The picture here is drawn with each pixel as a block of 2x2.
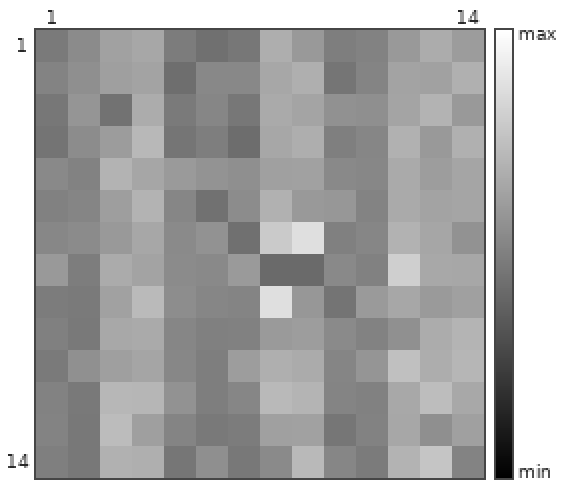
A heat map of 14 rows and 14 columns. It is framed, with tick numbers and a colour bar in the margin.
Roughest part: centre. Stripes: upright, repeating 3 times. Odd rows or columns: none. Odd patch: rougher, in the centre.
